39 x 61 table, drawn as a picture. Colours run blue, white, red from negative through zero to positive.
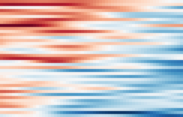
Slope: up to the top left. Ninth with the lowest average: bottom right. Ninth with the highest average: top left. Grain: streaks across.
